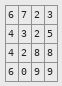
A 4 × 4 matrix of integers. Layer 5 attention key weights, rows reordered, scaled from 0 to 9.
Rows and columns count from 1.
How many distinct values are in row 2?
4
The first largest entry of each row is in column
2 4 3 3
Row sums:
18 14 22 24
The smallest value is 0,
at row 4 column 2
